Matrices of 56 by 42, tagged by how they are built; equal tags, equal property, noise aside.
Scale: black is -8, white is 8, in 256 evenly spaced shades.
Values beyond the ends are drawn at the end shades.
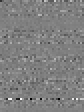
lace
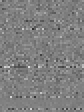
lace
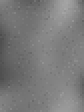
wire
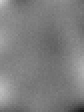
wire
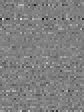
lace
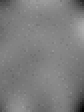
wire
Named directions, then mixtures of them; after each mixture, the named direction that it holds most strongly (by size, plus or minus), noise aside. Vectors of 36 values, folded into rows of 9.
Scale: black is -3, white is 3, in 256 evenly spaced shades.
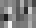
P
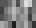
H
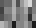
H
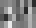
P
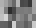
H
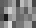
P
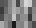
H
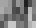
H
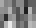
P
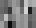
P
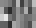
P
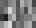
P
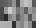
H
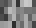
H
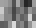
H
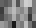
H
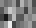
P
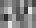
P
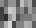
P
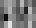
P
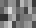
P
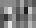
P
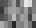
H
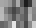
H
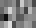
P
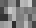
H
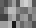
H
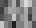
H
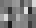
P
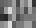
P
